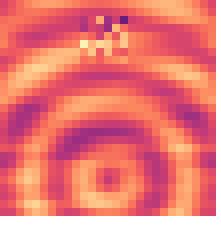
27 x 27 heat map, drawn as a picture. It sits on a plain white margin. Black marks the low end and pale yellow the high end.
No overall slope runs across the table. Overall the values sit about 70% of the way up the scale. In the top middle lies a patch that is rougher than the rest. The top middle is the roughest part. Concentric rings centre on the bottom middle.
